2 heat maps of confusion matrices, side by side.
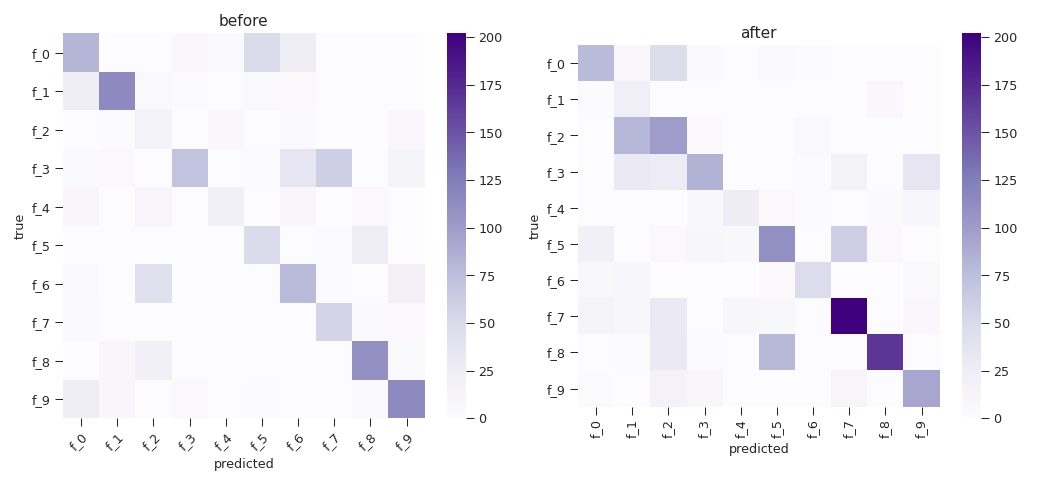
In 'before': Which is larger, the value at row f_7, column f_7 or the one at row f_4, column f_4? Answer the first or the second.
the first
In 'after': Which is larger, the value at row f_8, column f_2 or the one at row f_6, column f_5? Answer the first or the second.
the first
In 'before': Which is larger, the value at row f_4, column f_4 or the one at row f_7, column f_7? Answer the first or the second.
the second
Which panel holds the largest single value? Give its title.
after
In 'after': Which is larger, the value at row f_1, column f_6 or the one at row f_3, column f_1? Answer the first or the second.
the second
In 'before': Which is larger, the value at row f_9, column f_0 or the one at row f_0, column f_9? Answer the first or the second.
the first
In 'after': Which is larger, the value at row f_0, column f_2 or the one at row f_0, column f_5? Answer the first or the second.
the first
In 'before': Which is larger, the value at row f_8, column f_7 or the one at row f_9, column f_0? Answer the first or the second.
the second
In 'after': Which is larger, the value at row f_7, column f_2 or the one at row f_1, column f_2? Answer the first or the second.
the first
